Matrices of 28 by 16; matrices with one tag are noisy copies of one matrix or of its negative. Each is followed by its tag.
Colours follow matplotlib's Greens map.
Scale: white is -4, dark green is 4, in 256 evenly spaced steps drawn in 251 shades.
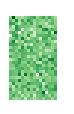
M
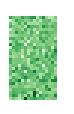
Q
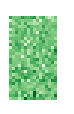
Q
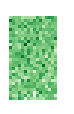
Q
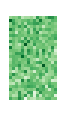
Q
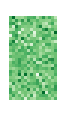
M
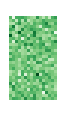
M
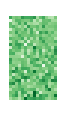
Q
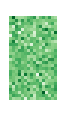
M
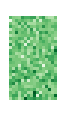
Q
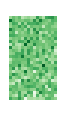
Q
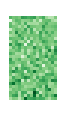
Q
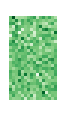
M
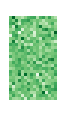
M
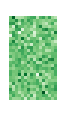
M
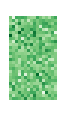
M
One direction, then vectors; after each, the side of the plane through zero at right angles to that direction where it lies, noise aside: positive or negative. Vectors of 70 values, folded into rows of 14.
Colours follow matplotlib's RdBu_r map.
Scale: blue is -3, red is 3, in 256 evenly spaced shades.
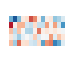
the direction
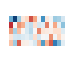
positive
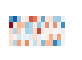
positive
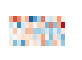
negative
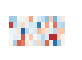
positive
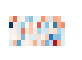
negative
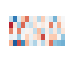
positive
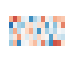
negative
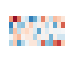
negative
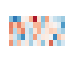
positive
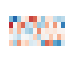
positive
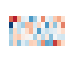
negative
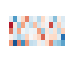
positive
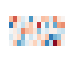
negative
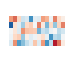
negative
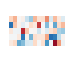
negative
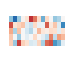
positive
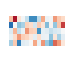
negative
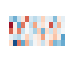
positive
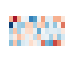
negative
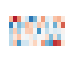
negative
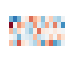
positive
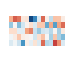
negative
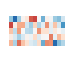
positive
